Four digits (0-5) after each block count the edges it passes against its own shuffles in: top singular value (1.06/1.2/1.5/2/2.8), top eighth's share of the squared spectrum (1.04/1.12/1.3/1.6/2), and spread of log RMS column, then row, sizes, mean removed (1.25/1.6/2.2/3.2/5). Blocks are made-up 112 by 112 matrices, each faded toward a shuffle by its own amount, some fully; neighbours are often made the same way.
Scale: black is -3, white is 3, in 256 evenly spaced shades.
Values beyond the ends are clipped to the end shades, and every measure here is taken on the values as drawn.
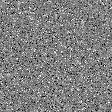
0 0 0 0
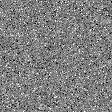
0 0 0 0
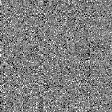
4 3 2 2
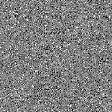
4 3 2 1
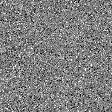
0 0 1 0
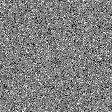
0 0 0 0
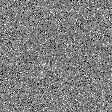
0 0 0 0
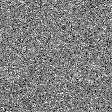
0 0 0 0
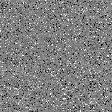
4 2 1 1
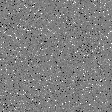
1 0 0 0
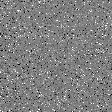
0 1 1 1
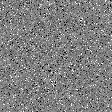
2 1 0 0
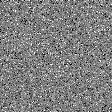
2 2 0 1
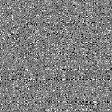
4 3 2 3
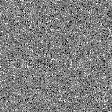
3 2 1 1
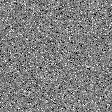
1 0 0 0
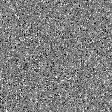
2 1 0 0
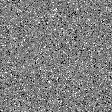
2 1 0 0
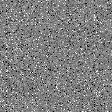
3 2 1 0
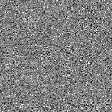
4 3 2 1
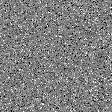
1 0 0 0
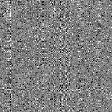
4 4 3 2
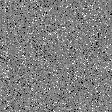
0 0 1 0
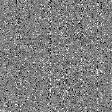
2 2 3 0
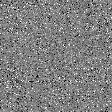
1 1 1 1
